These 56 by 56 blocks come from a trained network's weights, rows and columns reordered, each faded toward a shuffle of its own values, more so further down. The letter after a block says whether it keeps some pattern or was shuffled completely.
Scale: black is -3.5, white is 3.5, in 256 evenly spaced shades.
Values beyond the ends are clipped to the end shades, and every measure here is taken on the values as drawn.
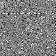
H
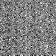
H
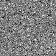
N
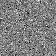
N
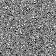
N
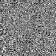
H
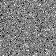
N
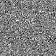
H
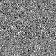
H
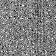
H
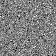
N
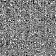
H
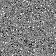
N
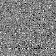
H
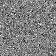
N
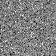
N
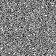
N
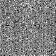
H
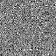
H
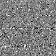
H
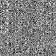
H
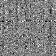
H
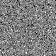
N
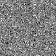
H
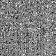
H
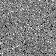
N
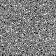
N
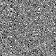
H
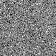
N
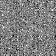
H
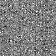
H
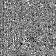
H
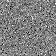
N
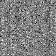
H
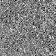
H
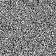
N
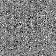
H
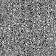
H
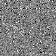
H
